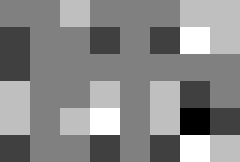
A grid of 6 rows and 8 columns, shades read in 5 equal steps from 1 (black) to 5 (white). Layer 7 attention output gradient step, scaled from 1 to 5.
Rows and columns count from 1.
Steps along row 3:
up same same same same same same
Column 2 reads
3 3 3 3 3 3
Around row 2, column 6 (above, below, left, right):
3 3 3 5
